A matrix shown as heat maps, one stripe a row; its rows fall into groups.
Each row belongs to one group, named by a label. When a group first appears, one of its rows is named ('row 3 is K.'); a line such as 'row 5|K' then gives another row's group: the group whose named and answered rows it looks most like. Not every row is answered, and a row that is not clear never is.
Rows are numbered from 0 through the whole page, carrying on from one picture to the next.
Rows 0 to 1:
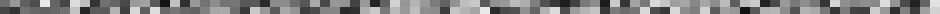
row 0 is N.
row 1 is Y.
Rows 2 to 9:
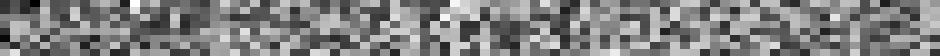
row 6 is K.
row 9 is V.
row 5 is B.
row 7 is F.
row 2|Y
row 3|N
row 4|N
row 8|Y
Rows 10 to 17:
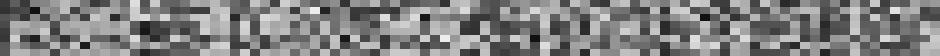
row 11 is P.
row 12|V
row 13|K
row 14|K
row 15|N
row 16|Y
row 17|K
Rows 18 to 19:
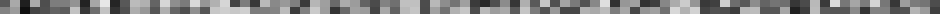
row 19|V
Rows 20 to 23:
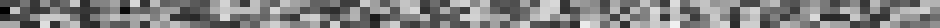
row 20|Y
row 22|P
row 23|N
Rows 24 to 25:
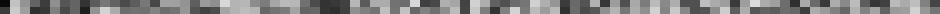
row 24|F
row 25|F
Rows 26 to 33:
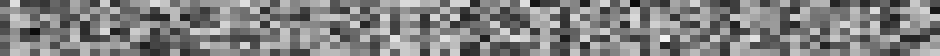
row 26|V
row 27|F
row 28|B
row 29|F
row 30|V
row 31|N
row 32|K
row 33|B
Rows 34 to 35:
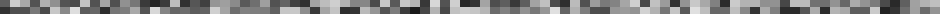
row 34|B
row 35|Y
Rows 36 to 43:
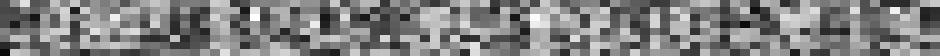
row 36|Y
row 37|P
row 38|P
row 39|P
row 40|P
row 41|B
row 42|P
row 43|F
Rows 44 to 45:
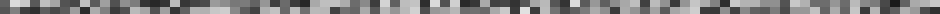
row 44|B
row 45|V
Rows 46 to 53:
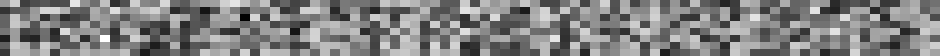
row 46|V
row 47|P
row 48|F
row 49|B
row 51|V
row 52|B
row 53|K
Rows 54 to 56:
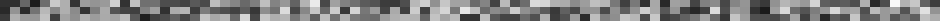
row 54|P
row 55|N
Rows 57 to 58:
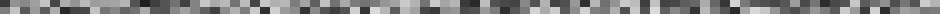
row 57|K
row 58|F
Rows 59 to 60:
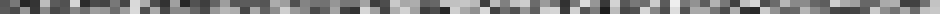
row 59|N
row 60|Y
